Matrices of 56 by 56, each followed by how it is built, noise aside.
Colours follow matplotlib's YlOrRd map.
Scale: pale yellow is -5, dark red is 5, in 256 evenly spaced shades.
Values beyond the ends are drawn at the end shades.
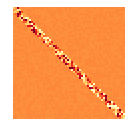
banded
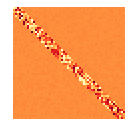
banded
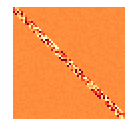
banded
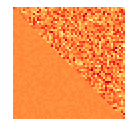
upper triangular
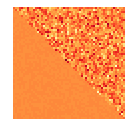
upper triangular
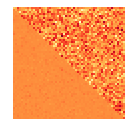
upper triangular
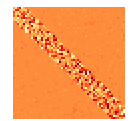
banded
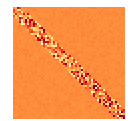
banded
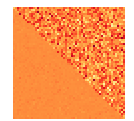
upper triangular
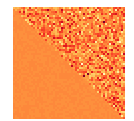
upper triangular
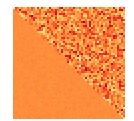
upper triangular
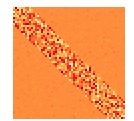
banded
